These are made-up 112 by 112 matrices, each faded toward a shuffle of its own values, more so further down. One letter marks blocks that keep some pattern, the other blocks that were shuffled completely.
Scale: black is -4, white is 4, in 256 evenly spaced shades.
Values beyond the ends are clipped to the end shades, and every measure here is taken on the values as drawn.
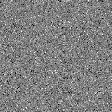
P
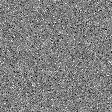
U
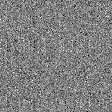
P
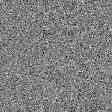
P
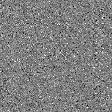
P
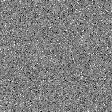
P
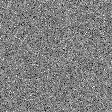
U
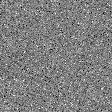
U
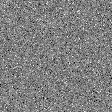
U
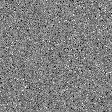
U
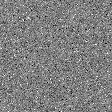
U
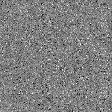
P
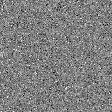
P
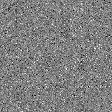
P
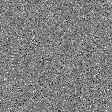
U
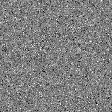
P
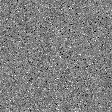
U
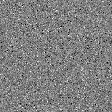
P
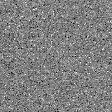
P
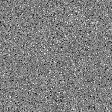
P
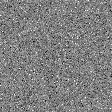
U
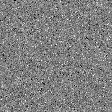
P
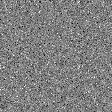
P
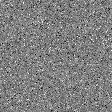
U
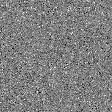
P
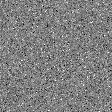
U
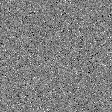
P
